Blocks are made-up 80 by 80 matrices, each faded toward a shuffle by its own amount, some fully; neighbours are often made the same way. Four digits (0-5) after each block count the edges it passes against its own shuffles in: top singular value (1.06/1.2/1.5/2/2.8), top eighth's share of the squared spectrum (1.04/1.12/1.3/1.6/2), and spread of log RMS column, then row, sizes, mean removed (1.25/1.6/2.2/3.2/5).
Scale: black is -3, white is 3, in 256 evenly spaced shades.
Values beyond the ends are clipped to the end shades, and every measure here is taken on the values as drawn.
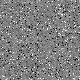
2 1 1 0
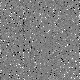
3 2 1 0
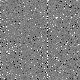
3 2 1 0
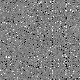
3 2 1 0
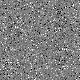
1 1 1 1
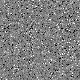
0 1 1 0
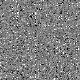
1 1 2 1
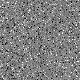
0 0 1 0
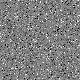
0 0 0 0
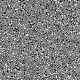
0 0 0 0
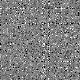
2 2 2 2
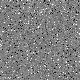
0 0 0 0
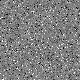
0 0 0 0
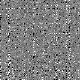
2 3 3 2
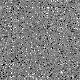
1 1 1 1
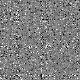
2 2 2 2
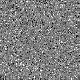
3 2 1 0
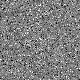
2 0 0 0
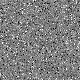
1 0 0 0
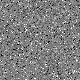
0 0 0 0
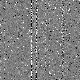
3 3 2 0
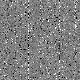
2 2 2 0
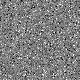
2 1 0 0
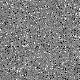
1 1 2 1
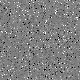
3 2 0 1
